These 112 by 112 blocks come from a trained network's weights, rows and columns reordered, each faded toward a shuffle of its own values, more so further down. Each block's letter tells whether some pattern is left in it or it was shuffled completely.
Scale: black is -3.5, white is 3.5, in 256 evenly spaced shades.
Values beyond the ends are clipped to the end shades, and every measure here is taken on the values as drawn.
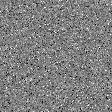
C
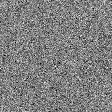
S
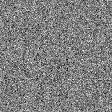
S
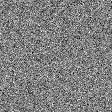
C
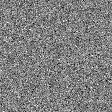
C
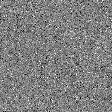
S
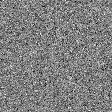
C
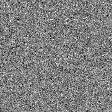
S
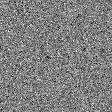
C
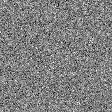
C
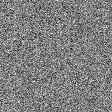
S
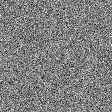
C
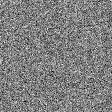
S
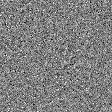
C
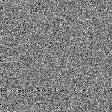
S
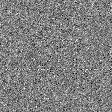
S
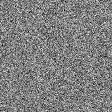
S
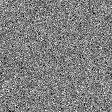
C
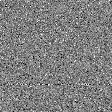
S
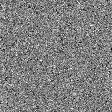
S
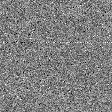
S
